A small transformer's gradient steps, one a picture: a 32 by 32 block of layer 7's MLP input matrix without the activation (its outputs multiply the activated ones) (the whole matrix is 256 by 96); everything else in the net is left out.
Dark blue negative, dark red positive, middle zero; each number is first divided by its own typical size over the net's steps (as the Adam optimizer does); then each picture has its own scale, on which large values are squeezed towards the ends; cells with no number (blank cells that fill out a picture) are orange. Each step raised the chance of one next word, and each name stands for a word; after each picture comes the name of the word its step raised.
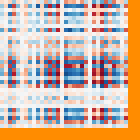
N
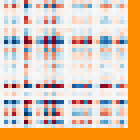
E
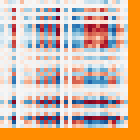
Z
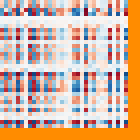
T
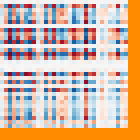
T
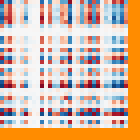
N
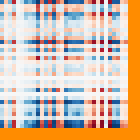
T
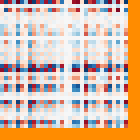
Z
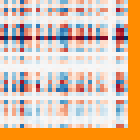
T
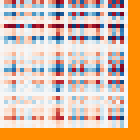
N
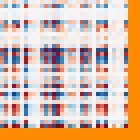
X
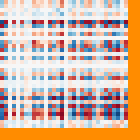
Z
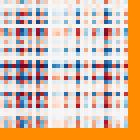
T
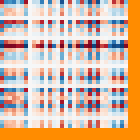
Z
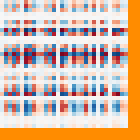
X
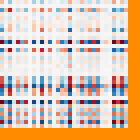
E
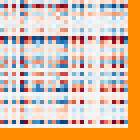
N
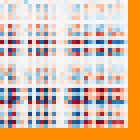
E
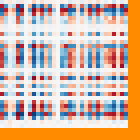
X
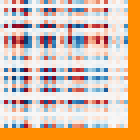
Z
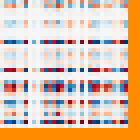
E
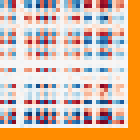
E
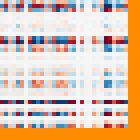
E
